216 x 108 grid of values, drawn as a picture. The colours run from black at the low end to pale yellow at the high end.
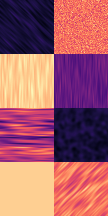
The table splits into 4 rows of 2 panels. Panel 1,1: very low, slanting down to the right, faint in contrast. Panel 1,2: high, fine-grained. Panel 2,1: very high, streaked downward, faint in contrast. Panel 2,2: low, streaked downward, faint in contrast. Panel 3,1: middling, streaked across, strong in contrast. Panel 3,2: very low, blotchy, faint in contrast. Panel 4,1: very high, flat. Panel 4,2: high, slanting up to the right.
